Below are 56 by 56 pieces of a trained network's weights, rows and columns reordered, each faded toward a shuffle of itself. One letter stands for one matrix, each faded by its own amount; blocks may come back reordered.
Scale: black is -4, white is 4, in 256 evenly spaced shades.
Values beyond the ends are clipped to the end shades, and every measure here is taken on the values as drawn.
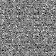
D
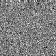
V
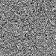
V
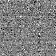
D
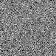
V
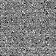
D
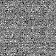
D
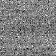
D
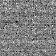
D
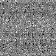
D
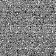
D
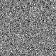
V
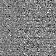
D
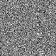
V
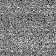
D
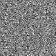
V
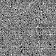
D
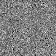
V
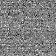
D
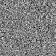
V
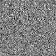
V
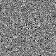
V
